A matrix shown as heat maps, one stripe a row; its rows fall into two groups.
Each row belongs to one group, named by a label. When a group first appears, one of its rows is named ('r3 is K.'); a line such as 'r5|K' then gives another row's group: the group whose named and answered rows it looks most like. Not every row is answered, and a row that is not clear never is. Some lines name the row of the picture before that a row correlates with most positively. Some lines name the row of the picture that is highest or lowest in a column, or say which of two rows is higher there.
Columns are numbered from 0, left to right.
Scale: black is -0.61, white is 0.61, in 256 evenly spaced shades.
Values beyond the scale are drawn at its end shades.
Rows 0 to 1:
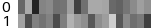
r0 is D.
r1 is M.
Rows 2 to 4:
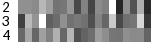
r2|M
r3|M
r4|D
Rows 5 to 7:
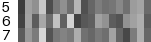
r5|M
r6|D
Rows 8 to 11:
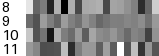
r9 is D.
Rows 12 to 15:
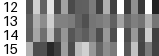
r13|M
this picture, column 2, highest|13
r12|M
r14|M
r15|M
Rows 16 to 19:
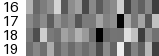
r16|M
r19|M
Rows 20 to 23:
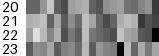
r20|M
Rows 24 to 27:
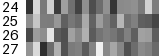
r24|M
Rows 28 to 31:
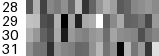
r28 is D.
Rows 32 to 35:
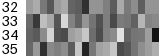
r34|M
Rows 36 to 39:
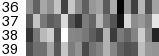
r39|D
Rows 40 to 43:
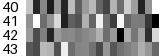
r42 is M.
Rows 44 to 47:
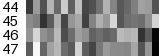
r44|D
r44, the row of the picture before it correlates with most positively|43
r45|D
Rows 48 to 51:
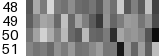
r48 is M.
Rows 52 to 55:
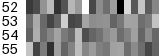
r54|D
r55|M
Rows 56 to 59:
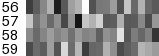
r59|D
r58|M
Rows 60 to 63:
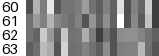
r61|M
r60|M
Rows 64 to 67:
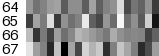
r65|M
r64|M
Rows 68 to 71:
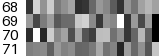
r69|M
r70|D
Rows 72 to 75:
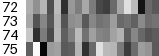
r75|D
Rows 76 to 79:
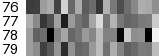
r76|D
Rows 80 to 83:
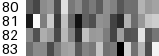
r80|D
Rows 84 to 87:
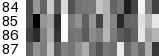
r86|D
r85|D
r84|D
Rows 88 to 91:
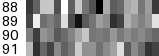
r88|D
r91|M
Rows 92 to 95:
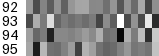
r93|M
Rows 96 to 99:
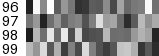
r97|D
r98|D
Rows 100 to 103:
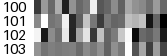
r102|M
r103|M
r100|M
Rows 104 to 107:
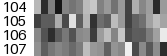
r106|D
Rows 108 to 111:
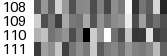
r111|M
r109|M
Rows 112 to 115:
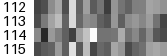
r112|D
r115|D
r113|D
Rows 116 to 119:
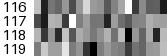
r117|D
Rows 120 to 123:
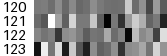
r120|M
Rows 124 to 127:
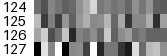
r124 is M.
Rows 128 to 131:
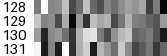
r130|M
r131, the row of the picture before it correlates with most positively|125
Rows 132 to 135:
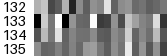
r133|M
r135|M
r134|M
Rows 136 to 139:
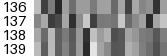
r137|D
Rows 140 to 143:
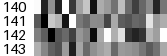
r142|D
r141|D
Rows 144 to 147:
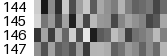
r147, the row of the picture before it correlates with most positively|143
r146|D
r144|M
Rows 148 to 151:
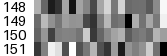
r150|D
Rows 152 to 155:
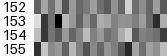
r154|M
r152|M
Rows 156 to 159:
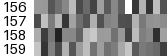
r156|M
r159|M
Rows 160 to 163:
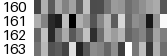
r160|D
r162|D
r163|M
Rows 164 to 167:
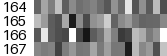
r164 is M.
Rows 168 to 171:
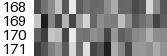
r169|M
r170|D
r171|D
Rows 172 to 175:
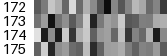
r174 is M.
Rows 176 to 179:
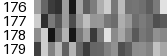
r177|M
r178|D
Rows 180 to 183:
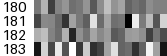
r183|D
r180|D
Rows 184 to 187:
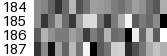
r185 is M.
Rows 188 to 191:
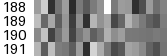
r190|D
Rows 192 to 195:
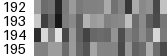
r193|M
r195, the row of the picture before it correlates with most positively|191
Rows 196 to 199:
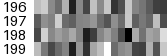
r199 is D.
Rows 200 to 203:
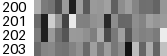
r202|D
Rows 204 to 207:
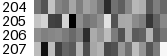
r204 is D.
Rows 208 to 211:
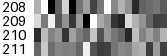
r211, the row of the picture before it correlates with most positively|204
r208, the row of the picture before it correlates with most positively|205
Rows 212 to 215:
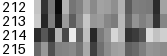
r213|M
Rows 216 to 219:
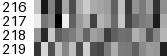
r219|D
